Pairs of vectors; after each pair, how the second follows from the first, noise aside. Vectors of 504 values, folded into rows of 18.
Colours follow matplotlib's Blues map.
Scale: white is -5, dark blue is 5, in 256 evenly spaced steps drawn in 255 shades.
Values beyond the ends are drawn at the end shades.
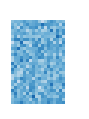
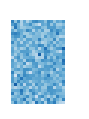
shuffled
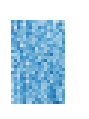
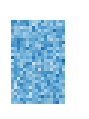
shuffled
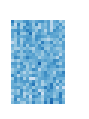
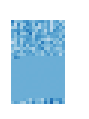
partly zeroed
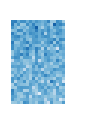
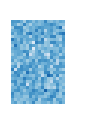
shuffled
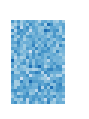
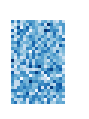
scaled up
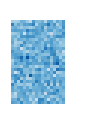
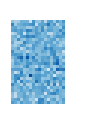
copied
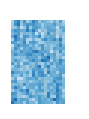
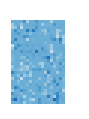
partly zeroed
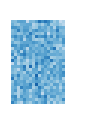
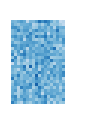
copied
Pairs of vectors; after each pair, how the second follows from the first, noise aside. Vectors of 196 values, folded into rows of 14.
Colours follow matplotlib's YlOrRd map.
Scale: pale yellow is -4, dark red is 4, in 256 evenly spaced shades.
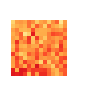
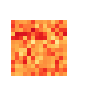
wrapped around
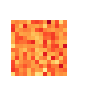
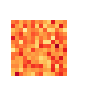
wrapped around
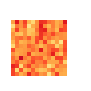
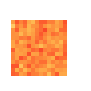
shrunk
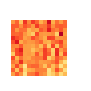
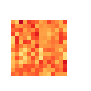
wrapped around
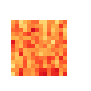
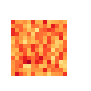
wrapped around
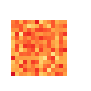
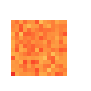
shrunk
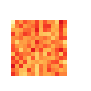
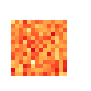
wrapped around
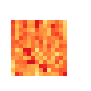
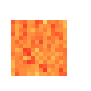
shrunk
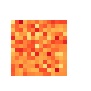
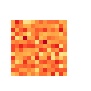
wrapped around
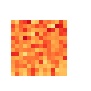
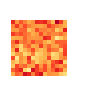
wrapped around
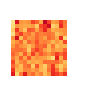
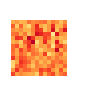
wrapped around
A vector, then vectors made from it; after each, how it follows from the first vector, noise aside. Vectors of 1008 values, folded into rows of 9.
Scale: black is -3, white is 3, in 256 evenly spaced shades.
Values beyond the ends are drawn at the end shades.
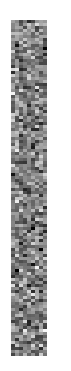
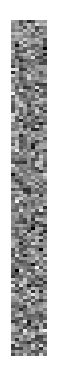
copied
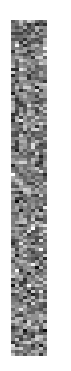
negated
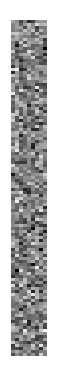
copied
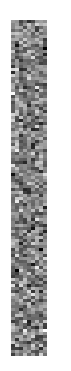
copied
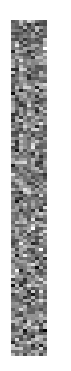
negated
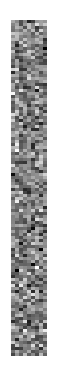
copied
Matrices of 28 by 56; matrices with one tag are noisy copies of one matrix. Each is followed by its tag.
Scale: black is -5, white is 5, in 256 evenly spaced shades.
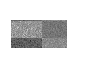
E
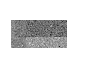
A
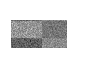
E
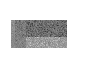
A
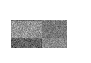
E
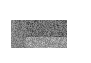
A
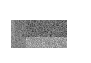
A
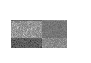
E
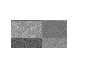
E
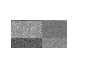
E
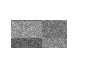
E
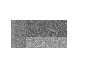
A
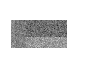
A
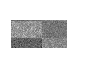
E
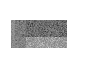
A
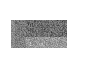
A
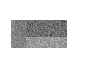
A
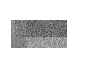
A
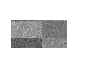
E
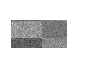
E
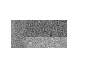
A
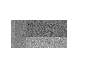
A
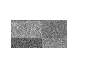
E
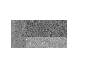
A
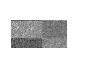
E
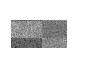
E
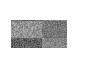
E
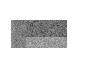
A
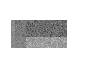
A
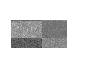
E
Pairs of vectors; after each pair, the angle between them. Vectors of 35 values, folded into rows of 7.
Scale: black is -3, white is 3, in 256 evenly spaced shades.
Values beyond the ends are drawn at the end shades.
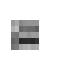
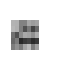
nearly parallel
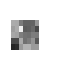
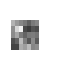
nearly parallel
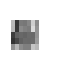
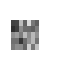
orthogonal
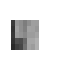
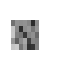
partly opposed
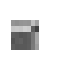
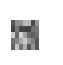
partly opposed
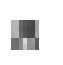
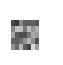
orthogonal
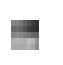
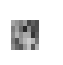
partly aligned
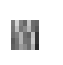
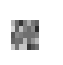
orthogonal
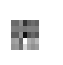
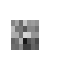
nearly opposite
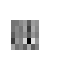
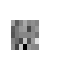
partly aligned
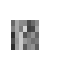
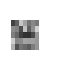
orthogonal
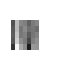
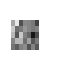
orthogonal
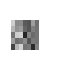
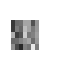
nearly opposite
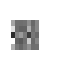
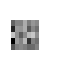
nearly opposite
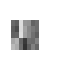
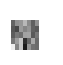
partly aligned
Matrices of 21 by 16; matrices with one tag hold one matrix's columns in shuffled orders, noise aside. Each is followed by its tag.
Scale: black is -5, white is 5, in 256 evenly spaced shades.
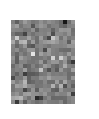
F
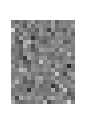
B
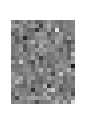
B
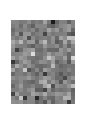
F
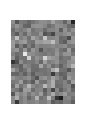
F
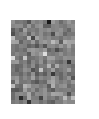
F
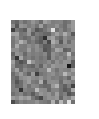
B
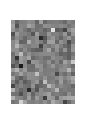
B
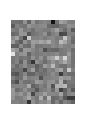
F
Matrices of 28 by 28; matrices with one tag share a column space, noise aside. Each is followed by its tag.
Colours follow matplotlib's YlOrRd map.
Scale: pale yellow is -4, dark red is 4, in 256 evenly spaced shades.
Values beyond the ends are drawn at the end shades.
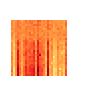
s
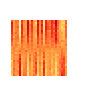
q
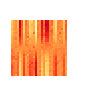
q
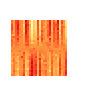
q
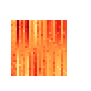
q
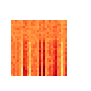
s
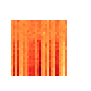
s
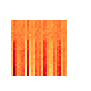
s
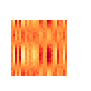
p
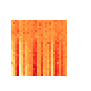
s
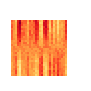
q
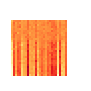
s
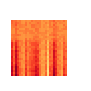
s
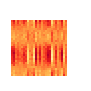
p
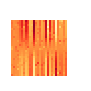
q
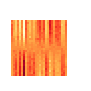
q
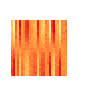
q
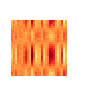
p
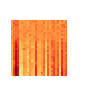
s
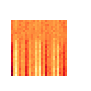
s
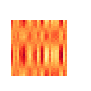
p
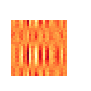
p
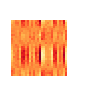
p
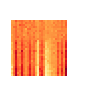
s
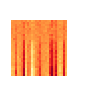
s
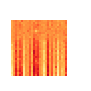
s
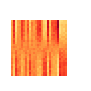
q
